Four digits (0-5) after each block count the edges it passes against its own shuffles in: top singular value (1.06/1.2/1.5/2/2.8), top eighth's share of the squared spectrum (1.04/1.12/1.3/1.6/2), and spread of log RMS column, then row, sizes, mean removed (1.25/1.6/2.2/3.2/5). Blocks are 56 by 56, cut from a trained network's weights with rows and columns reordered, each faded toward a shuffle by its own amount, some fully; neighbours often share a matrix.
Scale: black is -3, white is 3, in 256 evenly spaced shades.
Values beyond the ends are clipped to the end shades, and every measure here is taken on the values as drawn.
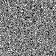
0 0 0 0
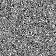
0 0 0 0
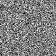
2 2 0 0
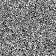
1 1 0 0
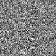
3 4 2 1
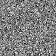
1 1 0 0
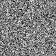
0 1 0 0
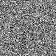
1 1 0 0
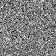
2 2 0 0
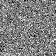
0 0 0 0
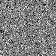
0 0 0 0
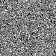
0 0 0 0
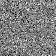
2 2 0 1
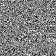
2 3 1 1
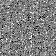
0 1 0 0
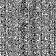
3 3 1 2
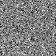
2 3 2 2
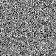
2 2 0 1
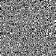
3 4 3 2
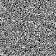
2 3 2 0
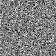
2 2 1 0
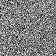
0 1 0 0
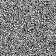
2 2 0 0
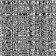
3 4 0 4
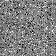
0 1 0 0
